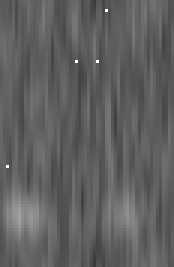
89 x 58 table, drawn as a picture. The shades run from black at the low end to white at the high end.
The ninth with the highest average is the bottom left. The values are skewed, with a long tail toward high values. Two bumps rise from the field. There are four isolated cells, each far higher than the cells round it. The grain runs up and down.
